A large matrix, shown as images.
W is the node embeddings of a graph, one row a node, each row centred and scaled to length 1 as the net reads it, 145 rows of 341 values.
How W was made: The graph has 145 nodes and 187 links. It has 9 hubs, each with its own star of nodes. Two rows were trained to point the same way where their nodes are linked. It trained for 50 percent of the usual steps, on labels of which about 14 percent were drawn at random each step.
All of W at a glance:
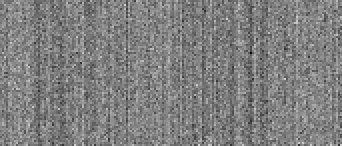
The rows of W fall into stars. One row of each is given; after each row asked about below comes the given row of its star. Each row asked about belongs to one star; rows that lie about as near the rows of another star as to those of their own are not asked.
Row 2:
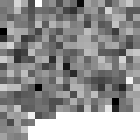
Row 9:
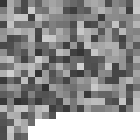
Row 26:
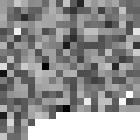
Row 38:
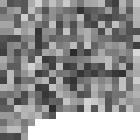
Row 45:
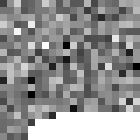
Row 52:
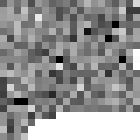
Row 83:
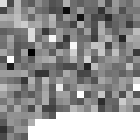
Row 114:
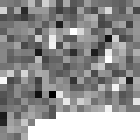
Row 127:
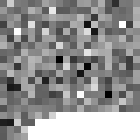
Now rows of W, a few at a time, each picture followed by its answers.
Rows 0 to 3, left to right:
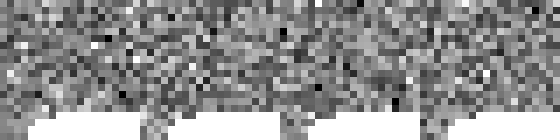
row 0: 114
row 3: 114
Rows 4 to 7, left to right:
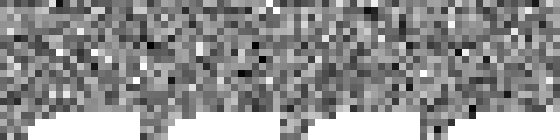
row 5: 2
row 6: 38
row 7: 45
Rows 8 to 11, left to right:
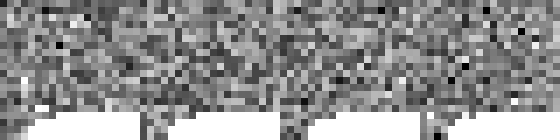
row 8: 83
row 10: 114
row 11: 9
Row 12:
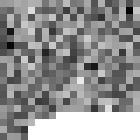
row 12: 2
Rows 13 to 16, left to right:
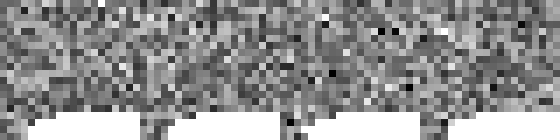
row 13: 26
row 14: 45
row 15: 9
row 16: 45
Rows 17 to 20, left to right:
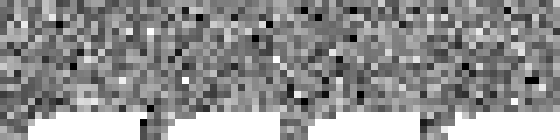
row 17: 2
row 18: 38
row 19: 52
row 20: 9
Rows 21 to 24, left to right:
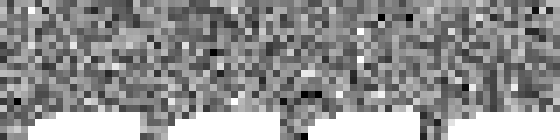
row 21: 127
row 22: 52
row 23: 114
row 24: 45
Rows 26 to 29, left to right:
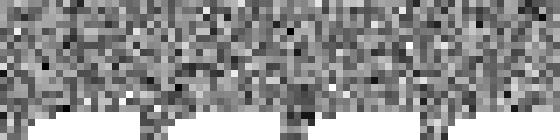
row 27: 127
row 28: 2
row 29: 114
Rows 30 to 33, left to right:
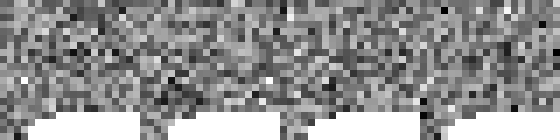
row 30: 83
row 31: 9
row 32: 9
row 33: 83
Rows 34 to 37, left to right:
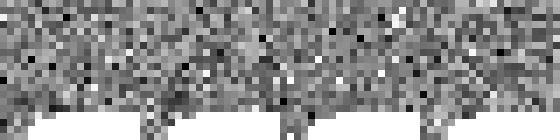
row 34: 127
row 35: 127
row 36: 26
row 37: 38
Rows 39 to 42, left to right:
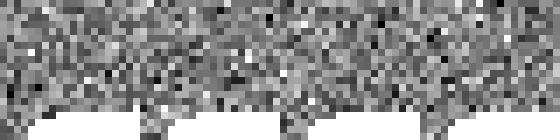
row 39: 52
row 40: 114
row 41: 45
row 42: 45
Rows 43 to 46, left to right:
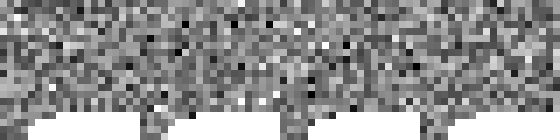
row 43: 83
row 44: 38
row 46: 9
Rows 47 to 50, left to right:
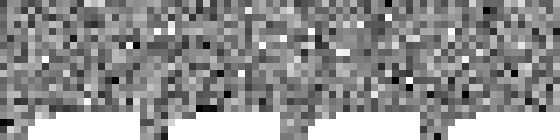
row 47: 9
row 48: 45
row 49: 9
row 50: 9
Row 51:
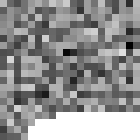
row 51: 38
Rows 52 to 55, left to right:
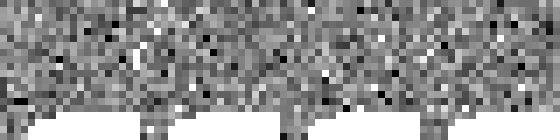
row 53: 83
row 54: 127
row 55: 38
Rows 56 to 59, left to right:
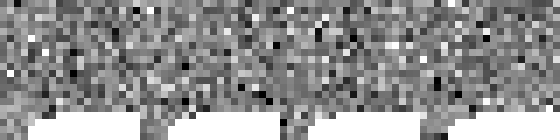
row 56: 52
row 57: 26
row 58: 9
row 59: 114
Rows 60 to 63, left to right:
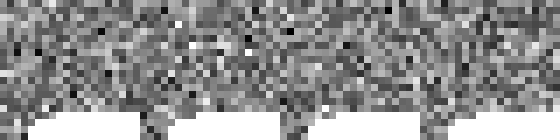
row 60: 127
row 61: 114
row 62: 2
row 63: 52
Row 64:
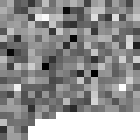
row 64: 9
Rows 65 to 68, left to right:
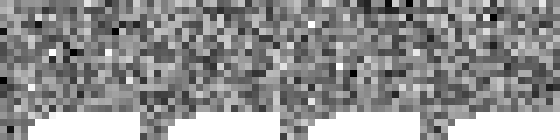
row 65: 52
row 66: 2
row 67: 2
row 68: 9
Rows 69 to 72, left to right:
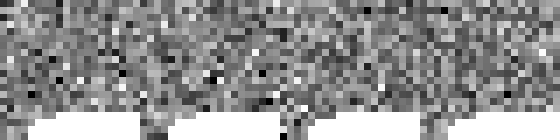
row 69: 83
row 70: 45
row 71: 2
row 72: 52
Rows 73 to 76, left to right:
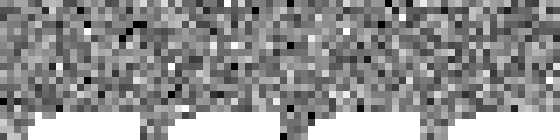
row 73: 127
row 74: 83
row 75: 2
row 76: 52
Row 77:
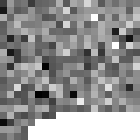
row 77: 9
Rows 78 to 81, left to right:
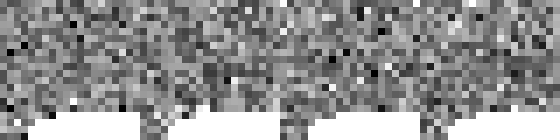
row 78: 38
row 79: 38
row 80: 83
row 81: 9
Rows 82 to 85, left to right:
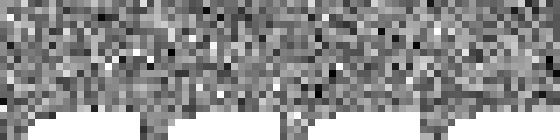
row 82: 26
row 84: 9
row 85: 26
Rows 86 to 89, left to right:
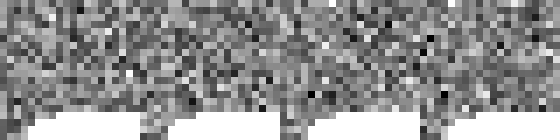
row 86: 26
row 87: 38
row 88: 45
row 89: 38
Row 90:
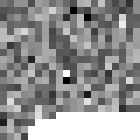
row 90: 127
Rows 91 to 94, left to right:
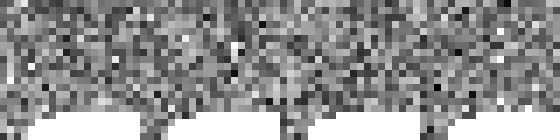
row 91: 83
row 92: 83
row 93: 45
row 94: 114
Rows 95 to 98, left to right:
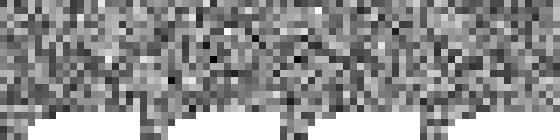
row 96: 45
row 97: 9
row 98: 83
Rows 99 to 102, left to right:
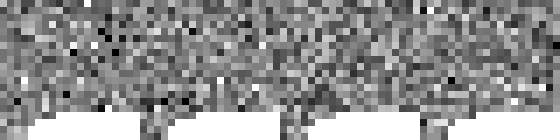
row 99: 83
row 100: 26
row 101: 127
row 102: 9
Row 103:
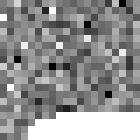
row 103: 127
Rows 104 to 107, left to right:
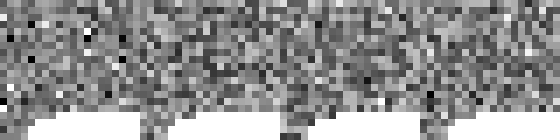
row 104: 127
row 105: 52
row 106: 38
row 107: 52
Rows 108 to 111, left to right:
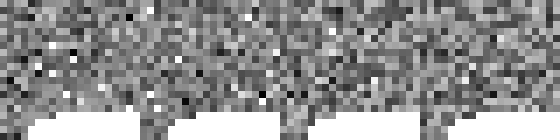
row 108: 114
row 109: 26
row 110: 38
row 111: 9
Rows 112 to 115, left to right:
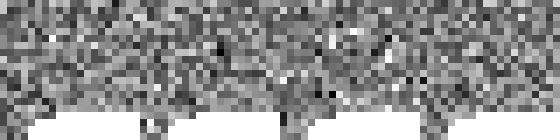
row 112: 114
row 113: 38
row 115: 52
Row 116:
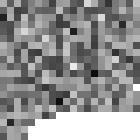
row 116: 83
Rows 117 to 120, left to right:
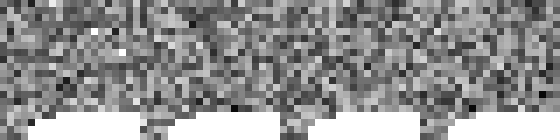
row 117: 52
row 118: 83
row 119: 114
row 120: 114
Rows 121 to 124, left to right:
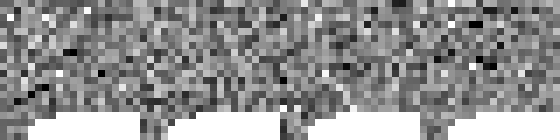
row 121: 83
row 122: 26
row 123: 127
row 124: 2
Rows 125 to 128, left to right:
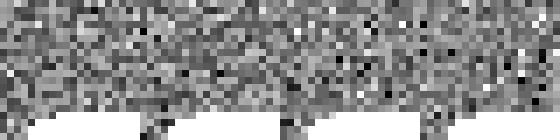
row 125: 26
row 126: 52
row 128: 2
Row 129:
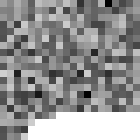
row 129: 2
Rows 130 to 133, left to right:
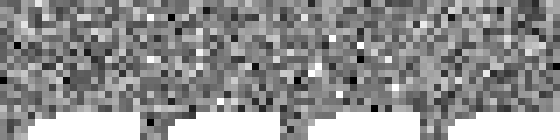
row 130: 52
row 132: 114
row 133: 45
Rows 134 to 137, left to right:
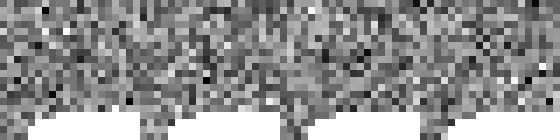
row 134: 9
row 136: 2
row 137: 83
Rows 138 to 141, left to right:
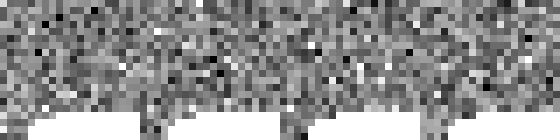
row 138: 38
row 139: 45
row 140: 45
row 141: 114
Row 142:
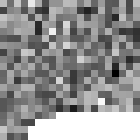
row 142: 38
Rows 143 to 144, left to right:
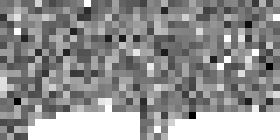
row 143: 83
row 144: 45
